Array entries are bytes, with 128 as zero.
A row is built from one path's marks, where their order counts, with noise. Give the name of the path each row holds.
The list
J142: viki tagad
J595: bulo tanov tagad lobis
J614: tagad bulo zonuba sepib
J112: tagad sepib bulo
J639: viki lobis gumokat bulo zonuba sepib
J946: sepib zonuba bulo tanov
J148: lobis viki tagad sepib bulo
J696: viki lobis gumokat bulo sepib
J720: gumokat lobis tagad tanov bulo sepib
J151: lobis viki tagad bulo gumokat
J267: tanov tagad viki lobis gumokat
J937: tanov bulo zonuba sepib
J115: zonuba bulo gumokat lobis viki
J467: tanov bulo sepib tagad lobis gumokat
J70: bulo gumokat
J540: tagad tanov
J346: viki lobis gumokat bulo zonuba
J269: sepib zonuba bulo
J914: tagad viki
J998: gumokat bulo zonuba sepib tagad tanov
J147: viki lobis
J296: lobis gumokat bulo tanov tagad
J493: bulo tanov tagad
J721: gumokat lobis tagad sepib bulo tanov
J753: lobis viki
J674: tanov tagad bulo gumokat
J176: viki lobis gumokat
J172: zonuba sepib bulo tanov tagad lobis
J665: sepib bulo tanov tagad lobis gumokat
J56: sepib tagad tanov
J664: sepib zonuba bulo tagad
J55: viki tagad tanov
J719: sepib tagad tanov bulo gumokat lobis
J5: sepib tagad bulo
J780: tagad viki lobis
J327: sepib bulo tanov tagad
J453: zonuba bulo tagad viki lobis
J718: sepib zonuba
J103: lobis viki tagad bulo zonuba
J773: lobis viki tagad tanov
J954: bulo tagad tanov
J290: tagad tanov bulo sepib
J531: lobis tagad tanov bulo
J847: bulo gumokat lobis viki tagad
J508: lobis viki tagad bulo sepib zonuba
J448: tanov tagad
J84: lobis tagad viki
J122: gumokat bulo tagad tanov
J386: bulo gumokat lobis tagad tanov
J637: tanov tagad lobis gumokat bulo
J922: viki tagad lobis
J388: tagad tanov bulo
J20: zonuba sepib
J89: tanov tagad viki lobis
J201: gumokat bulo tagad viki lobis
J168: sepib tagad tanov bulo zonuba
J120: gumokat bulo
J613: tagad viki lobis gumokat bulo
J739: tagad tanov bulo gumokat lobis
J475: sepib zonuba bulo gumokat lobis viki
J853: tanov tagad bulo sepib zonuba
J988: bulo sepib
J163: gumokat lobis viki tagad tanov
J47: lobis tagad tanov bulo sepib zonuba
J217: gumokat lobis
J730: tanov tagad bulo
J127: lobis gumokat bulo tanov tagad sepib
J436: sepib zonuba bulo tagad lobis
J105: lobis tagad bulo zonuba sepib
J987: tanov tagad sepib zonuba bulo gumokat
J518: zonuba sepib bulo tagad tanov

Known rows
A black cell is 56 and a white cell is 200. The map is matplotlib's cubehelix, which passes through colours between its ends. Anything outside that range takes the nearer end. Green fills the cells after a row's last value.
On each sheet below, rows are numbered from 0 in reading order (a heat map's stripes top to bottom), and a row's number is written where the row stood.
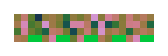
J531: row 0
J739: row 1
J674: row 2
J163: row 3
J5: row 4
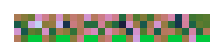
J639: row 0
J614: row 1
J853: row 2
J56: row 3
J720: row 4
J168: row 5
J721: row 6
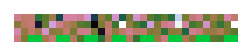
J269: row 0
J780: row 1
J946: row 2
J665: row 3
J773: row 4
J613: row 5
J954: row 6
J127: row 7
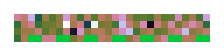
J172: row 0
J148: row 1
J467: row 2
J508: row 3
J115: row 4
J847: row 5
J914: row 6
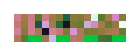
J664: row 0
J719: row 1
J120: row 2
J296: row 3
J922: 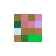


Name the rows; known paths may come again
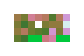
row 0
J127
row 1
J988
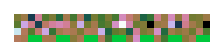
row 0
J84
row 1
J453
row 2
J89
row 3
J346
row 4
J386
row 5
J614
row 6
J987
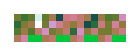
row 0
J696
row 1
J780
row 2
J47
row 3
J847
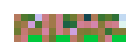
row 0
J70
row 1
J664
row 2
J147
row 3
J613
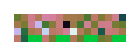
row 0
J103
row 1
J718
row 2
J217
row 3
J493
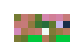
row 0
J448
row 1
J20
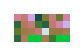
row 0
J172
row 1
J922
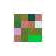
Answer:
J176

